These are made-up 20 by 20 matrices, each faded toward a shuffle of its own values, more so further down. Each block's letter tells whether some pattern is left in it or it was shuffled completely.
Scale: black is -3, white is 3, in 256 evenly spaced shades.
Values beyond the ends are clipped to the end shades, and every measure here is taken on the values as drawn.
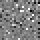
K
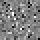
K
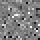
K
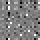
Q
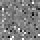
K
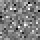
K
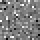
K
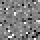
K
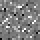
K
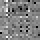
Q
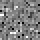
K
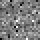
K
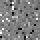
K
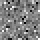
K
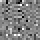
Q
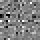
Q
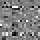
Q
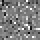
K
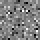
K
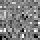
Q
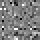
Q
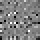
Q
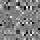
Q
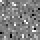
K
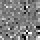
Q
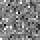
K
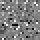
K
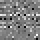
Q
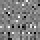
Q
